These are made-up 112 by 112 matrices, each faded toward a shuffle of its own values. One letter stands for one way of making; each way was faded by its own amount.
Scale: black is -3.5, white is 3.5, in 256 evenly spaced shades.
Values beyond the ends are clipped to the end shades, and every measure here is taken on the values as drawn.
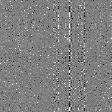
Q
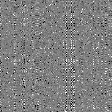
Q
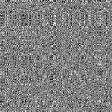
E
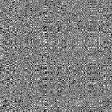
E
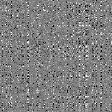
Q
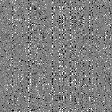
Q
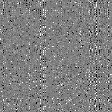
Q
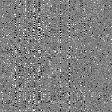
Q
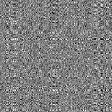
E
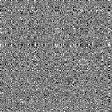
E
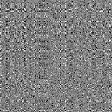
E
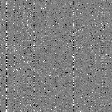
Q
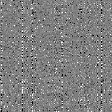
Q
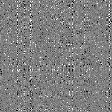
Q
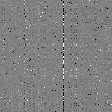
Q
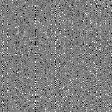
Q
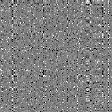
Q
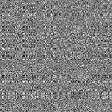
E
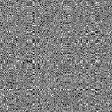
E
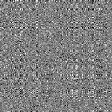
E
